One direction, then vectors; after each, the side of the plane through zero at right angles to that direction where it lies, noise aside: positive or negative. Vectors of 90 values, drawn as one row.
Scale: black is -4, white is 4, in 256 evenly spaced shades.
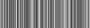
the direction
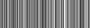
positive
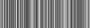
positive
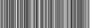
positive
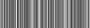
positive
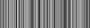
negative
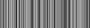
negative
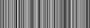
negative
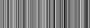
negative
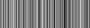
negative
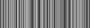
negative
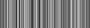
negative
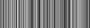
negative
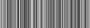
positive
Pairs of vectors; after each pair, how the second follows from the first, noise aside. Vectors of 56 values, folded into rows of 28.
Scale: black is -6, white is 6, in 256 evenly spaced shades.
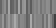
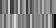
scaled up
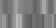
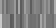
shuffled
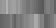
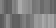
reversed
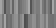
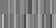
reversed
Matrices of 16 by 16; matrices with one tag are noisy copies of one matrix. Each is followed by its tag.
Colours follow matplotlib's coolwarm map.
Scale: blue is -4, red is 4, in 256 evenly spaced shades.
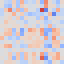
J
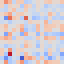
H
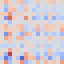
H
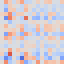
H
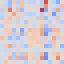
J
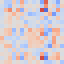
J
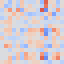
J
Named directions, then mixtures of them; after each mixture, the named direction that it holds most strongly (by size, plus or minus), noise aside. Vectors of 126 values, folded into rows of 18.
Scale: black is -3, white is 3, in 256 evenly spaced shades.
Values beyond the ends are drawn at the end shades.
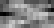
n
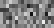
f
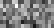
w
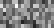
w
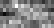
n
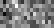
w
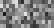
w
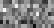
w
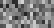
w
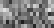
f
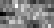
n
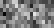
w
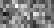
w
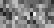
f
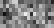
f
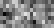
w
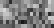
f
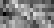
n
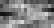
n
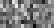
w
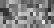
f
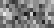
f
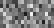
f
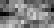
n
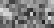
f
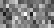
f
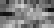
n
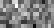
w
